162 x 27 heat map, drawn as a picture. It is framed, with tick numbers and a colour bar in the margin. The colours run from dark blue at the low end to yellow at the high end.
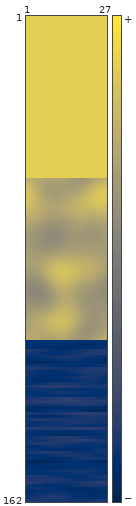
It is made of 3 by 1 panels. Panel 1,1: very high, flat. Panel 2,1: high, smooth. Panel 3,1: very low, streaked across, faint in contrast.
